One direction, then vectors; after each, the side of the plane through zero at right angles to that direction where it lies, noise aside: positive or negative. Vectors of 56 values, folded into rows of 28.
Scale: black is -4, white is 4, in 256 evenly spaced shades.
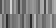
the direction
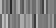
negative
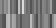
negative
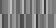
positive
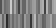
positive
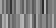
negative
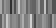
negative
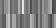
negative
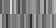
positive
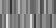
negative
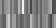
negative
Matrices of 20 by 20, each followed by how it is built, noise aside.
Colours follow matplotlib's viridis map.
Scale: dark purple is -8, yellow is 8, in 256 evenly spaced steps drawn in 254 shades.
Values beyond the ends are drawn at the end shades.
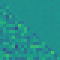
lower triangular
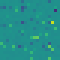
sparse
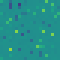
sparse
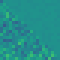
lower triangular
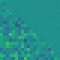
lower triangular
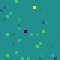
sparse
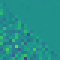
lower triangular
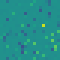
sparse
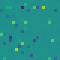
sparse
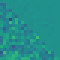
lower triangular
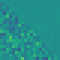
lower triangular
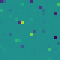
sparse
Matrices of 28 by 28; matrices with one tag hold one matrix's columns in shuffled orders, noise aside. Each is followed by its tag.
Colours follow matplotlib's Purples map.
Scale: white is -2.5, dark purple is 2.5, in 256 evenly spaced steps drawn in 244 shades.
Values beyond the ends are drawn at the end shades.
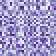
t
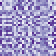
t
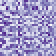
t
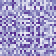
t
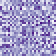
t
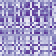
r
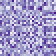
t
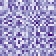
t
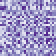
t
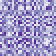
t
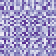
t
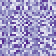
t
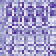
r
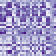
r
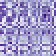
r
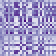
r
